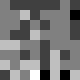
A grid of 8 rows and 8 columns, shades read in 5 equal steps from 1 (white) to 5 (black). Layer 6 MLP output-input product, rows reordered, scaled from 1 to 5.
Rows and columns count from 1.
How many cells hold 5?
3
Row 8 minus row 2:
1 -1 1 -3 2 -1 2 -3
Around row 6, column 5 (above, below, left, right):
4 4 3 2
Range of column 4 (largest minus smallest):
3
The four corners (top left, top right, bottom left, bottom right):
3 4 4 2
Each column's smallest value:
2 2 2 1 3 2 3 2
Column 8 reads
4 5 4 4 3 3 3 2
